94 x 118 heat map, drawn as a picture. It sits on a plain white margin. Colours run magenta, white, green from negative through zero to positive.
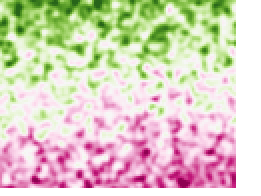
Values rise toward the top. Overall the values sit about 50% of the way up the scale. No lone cell stands out from its neighbours. The field is mottled with small blotches.
